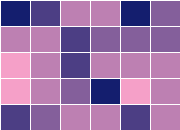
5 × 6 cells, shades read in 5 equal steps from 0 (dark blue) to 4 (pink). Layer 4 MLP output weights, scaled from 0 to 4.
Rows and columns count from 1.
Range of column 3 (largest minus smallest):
2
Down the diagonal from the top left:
0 3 1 0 1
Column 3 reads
3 1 1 2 3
